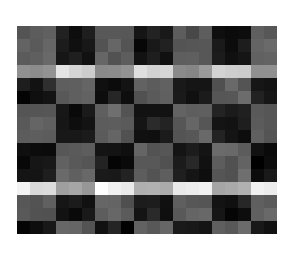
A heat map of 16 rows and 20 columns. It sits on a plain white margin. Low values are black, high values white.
Overall the values sit about 30% of the way up the scale. Rows 4 and 13 stand out from the rest. There is no overall slope.
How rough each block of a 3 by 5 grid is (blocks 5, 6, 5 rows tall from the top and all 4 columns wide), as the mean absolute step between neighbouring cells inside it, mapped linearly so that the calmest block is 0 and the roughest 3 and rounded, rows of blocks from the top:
1 1 2 1 1 | 0 0 0 0 0 | 3 3 2 3 3
